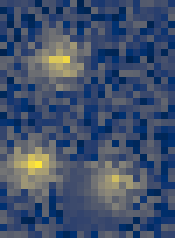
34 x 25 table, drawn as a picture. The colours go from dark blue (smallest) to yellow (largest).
An odd patch, calmer than its surroundings, sits in the bottom middle. The bottom middle is the smoothest part. Three bumps rise from the field. No single row or column stands out from its neighbours.
